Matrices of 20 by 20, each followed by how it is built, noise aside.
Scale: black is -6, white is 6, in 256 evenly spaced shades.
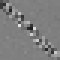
banded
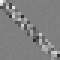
banded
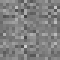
low rank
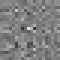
low rank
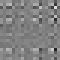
low rank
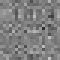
low rank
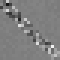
banded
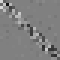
banded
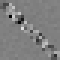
banded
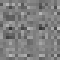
low rank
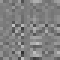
low rank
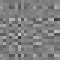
low rank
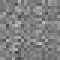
low rank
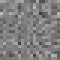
low rank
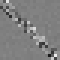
banded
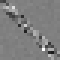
banded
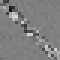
banded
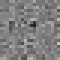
low rank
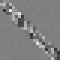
banded
